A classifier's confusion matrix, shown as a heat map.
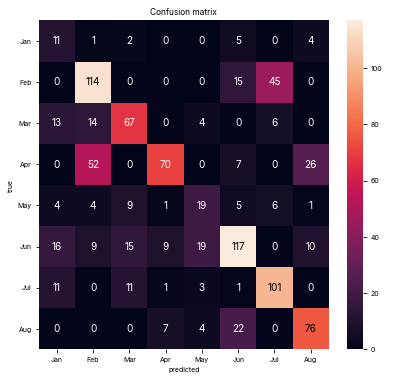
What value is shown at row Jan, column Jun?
5
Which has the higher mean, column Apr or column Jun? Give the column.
Jun
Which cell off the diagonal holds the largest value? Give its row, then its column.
Apr, Feb
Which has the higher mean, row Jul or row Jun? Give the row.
Jun
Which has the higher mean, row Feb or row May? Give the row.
Feb
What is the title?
Confusion matrix
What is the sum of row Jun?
195
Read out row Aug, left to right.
0 0 0 7 4 22 0 76
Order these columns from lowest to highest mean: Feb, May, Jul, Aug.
May, Aug, Jul, Feb
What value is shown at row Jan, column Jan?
11
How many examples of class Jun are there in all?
195
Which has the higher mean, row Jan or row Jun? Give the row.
Jun
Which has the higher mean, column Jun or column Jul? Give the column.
Jun
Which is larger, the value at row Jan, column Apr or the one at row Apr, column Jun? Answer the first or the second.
the second
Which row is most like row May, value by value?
Jan
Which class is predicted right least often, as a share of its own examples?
May
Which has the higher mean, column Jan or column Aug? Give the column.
Aug
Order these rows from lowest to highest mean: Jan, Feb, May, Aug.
Jan, May, Aug, Feb
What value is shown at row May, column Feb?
4
